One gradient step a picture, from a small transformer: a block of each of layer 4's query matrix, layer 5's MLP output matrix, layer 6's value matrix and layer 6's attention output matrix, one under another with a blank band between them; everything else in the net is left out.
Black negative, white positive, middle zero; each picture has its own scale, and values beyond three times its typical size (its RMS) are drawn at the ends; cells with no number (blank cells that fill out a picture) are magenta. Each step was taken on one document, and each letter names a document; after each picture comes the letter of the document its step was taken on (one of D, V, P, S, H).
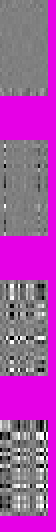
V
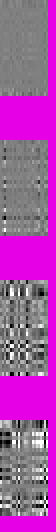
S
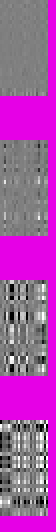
V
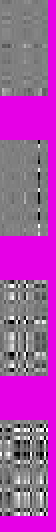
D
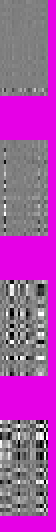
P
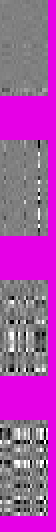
D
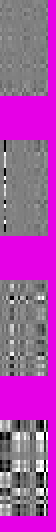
V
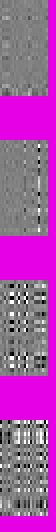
D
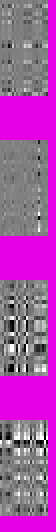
D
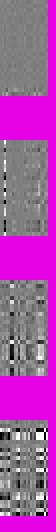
V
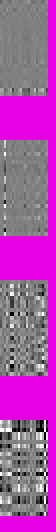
V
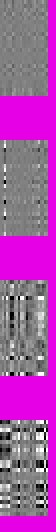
P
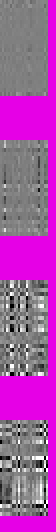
S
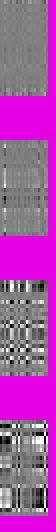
S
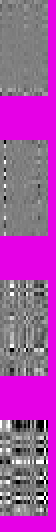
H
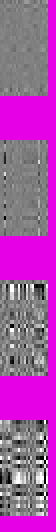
H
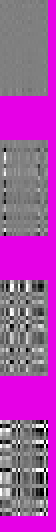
S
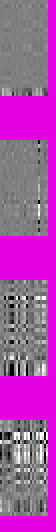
D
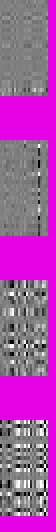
D
